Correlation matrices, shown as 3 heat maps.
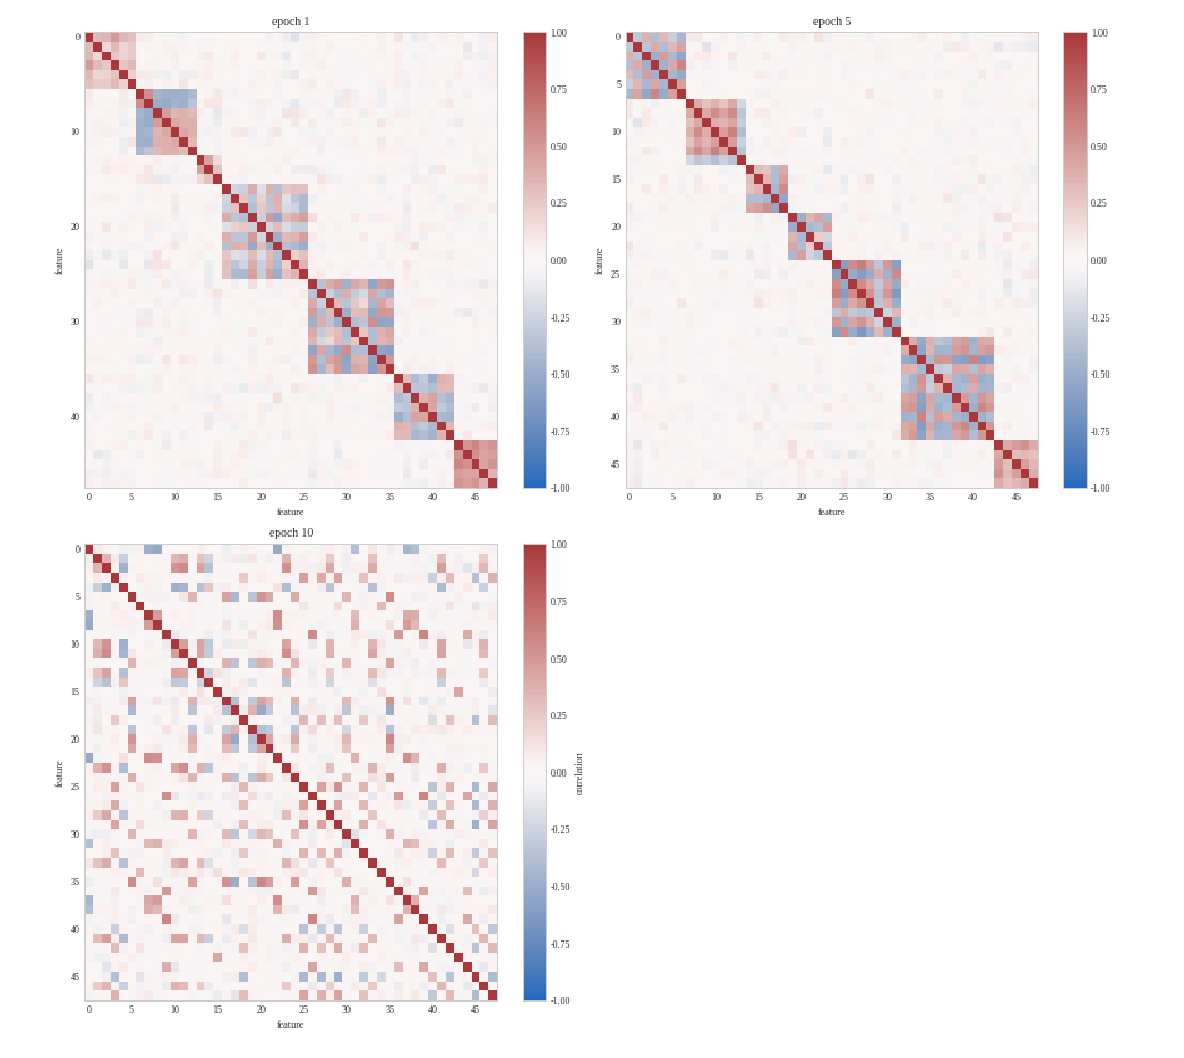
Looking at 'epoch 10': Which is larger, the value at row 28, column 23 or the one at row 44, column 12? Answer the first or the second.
the first
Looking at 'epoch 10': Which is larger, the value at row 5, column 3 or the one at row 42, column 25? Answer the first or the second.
the second
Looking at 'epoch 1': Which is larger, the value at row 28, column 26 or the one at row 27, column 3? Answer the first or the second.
the first
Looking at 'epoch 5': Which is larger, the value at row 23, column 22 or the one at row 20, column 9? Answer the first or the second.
the second
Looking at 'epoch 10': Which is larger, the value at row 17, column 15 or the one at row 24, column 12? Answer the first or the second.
the second
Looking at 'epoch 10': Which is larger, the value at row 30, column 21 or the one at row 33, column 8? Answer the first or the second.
the first
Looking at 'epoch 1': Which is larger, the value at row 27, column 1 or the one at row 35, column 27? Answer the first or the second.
the first
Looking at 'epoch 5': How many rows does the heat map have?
48
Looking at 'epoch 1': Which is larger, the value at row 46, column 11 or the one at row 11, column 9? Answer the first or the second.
the second
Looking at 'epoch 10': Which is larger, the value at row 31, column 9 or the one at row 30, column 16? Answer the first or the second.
the second
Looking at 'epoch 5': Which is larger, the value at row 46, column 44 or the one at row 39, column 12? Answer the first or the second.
the first
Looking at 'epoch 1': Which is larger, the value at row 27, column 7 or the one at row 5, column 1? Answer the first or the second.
the second
